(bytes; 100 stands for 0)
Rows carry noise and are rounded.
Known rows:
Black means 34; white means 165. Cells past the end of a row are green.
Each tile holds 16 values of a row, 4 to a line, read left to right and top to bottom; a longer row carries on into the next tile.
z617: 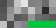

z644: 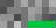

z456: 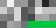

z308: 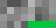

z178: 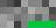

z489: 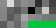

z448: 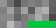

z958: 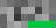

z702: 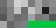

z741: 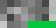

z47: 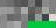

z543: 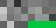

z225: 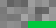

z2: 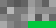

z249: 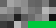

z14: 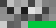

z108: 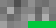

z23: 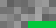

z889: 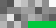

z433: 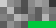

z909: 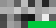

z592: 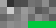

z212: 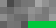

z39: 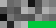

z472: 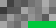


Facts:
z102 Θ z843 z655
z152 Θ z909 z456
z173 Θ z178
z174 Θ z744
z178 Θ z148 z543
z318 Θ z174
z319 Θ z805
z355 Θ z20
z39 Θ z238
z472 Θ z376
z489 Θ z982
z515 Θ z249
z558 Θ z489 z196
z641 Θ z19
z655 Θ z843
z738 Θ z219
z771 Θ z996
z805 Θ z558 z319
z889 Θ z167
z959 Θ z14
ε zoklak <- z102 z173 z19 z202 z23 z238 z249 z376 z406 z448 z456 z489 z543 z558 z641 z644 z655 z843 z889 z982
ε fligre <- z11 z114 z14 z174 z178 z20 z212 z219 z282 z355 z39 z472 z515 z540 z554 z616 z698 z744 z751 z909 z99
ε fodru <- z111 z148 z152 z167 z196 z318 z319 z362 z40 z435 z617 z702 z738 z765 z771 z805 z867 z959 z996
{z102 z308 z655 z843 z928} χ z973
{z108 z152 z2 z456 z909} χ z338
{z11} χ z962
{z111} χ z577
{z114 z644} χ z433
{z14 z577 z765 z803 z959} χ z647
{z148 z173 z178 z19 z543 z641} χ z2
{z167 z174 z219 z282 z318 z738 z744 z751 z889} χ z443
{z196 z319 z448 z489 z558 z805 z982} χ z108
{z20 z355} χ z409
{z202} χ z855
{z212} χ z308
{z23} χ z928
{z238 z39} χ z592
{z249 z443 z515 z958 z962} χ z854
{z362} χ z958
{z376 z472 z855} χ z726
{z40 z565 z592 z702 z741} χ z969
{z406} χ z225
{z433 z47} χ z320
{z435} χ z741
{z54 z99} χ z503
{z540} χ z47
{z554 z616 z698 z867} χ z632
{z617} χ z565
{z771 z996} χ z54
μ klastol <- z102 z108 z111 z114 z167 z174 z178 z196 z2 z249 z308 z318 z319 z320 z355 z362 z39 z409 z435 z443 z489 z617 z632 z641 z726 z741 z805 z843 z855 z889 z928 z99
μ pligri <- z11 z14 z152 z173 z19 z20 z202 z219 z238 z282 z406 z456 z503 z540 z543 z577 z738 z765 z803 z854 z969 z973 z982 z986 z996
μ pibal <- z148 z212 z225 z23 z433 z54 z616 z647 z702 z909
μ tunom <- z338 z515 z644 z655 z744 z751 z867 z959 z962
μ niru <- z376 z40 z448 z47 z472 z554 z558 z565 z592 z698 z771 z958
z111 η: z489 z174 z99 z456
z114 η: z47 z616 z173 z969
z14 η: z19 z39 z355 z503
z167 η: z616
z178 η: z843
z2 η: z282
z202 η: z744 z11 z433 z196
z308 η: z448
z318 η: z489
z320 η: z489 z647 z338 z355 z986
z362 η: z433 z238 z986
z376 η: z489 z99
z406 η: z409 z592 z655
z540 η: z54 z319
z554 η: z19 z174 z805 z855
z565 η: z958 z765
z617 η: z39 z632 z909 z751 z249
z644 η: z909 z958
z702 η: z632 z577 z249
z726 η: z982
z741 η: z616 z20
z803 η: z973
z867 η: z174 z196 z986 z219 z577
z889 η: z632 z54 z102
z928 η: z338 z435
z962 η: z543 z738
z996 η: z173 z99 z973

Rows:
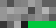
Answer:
z843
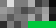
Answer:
z196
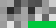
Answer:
z173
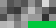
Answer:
z771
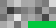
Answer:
z318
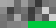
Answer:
z99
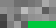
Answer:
z765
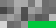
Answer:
z554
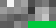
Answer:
z19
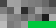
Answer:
z376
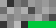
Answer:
z655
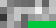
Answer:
z152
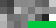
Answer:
z114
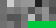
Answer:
z805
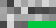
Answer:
z738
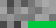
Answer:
z282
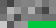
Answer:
z565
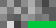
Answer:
z148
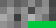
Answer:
z558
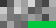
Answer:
z167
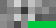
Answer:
z362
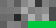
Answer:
z319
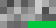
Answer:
z406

